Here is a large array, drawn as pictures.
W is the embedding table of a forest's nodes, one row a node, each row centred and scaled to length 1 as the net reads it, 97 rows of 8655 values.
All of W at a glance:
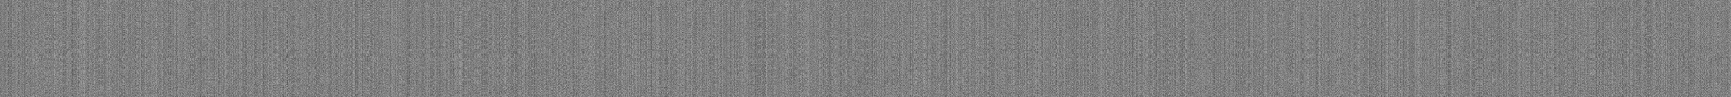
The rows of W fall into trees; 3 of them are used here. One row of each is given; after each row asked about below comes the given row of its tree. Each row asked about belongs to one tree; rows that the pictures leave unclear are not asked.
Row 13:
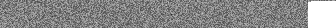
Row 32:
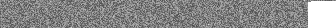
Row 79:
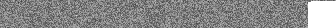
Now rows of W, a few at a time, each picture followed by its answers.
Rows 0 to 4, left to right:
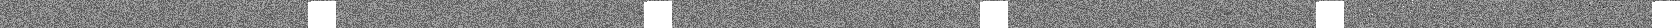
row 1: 32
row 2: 13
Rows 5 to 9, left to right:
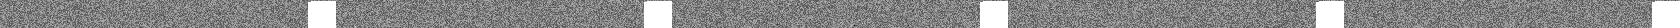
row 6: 13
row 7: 79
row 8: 32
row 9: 79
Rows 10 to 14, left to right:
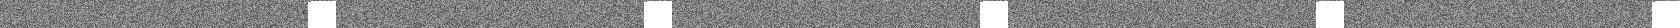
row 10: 32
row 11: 13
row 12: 13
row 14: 32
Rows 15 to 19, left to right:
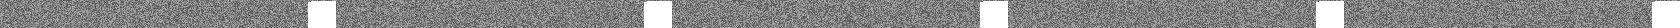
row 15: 32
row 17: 32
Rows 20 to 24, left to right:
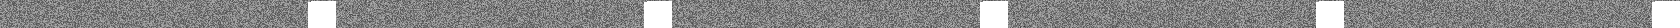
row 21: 32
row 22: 13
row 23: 13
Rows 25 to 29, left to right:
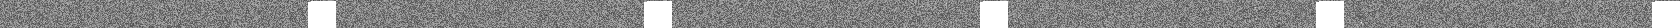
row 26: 13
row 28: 32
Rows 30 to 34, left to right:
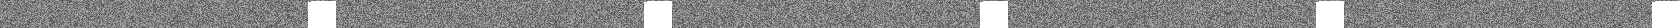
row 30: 32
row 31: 13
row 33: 13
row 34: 32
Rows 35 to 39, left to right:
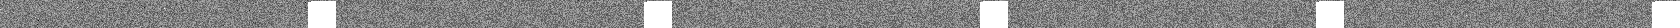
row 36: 13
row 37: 13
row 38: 32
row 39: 32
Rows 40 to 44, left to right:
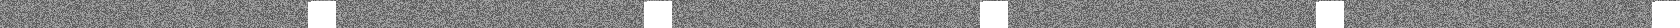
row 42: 13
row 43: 13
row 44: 32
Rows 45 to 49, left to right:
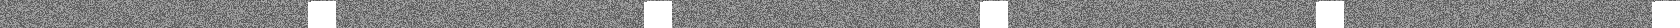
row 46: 13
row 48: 13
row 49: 32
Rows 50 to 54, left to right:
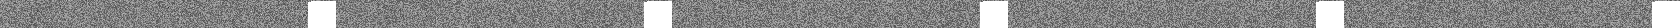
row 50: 79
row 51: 32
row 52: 32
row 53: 13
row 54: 13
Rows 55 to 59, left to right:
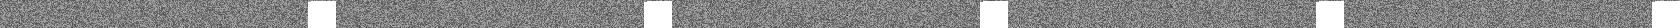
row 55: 13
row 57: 13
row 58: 79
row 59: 79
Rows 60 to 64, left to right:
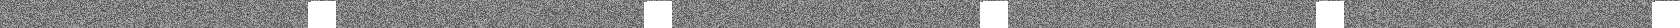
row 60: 79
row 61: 13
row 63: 79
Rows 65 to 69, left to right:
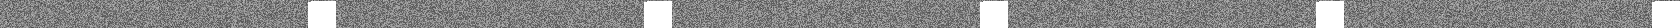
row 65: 13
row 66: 13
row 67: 32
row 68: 32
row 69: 13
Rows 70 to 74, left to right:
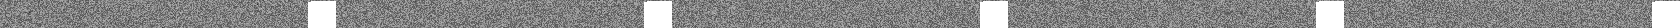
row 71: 13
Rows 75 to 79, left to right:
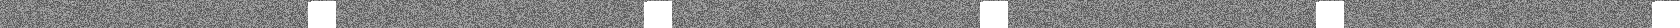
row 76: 32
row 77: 13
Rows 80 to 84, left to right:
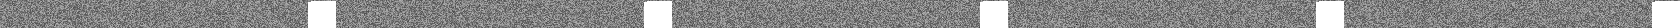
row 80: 13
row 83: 13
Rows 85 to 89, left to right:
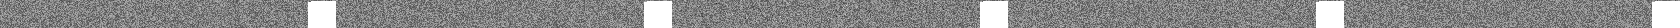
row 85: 32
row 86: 13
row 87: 79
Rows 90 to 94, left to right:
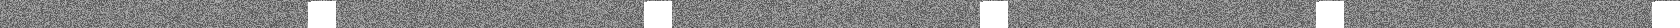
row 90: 32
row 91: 13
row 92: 32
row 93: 32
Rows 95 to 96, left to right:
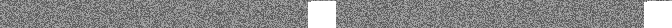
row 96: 79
